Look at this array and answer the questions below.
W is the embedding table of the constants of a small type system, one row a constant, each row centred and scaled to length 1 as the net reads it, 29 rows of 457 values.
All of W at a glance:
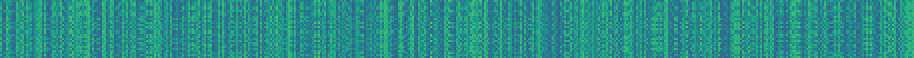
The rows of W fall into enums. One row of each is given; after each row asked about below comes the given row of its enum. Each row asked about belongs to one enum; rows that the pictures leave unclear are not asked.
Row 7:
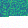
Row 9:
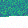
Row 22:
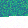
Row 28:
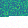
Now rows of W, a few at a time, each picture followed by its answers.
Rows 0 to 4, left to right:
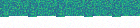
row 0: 28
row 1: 7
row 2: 7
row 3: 22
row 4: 22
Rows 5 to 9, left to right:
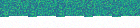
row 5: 28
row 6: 7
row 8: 22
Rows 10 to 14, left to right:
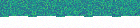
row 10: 22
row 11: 28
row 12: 9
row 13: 28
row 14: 9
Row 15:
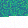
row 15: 22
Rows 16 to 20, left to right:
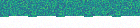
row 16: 22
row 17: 28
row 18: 7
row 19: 9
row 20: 28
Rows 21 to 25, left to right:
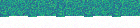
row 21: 9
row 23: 7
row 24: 9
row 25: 7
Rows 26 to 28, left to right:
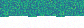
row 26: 28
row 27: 22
